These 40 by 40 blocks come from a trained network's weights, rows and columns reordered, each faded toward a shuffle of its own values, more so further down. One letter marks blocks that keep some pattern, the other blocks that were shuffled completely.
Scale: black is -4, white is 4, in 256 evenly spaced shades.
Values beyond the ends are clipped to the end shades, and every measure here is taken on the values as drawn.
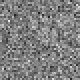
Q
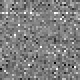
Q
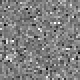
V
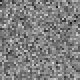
V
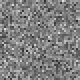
V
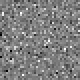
V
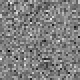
Q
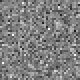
V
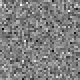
V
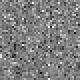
V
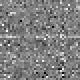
Q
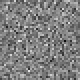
Q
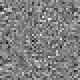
Q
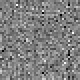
Q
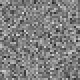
Q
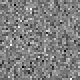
V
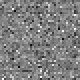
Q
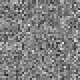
Q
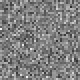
Q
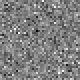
V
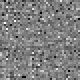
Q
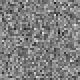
Q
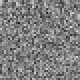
Q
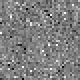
V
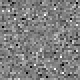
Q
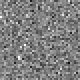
Q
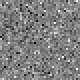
V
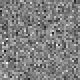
Q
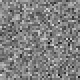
Q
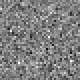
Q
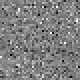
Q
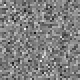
Q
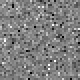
V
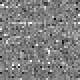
Q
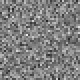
V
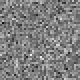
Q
